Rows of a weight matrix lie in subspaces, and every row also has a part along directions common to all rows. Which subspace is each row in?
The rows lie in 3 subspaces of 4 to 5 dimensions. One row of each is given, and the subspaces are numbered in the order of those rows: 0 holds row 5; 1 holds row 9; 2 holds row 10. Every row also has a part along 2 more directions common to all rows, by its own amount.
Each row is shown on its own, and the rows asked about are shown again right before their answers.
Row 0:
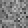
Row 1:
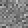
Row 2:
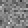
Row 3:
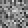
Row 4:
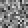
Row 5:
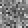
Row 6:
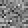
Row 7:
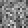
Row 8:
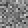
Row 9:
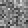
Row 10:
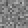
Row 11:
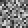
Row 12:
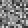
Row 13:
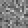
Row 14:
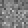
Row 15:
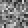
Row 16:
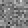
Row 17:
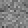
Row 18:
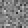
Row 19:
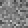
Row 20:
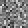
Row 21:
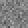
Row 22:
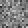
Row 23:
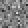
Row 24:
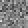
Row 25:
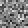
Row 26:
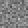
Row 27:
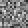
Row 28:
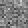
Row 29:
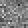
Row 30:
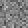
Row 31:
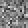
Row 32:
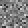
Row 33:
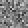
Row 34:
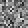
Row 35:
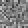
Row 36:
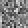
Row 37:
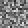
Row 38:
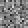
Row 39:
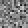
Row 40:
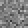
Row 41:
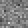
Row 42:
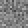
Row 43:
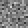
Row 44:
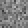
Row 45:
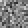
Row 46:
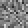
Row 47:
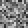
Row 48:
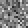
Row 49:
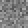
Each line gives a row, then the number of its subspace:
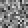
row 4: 0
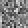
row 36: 2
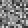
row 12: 1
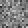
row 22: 0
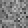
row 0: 0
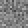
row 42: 0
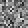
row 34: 2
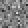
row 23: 0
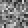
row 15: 0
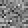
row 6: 1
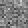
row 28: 1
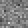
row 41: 1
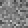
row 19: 1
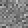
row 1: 2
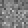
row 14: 2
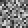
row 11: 2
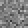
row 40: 1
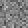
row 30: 2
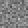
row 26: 2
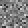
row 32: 2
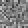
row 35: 0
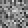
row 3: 0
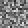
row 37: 2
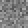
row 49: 0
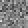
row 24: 0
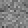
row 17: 0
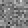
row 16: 1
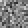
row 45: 2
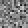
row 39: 1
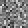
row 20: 2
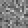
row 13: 1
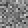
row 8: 2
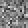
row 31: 1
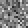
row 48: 0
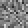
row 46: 0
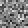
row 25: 1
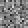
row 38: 0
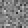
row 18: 1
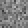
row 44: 0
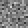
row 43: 2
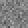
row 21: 2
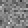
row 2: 1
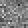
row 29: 1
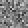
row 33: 2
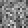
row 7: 0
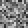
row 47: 0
